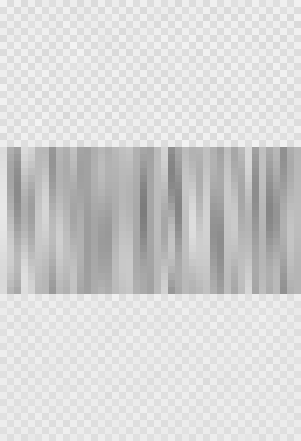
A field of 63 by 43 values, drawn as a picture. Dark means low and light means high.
It is made of 3 by 1 panels. Panel 1,1: very high, checkered, faint in contrast. Panel 2,1: high, streaked downward. Panel 3,1: very high, checkered, faint in contrast.
